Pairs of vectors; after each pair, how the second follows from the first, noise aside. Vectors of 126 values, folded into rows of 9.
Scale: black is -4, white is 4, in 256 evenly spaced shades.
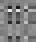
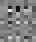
sign-scrambled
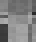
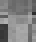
copied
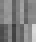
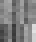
copied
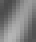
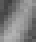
copied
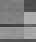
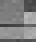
copied
